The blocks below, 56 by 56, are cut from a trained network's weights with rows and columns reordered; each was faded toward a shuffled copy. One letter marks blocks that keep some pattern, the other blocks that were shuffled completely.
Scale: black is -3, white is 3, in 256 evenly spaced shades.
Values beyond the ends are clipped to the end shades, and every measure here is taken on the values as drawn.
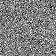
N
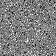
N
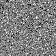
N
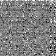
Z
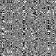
Z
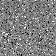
N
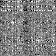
Z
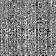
Z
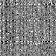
Z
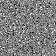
N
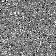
N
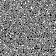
N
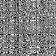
Z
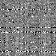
Z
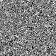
N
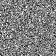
N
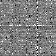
Z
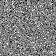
N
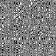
Z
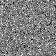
N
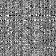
Z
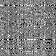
Z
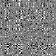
Z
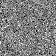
N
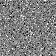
N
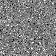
N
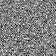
N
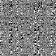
Z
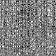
Z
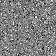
N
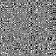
Z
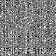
Z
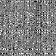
Z
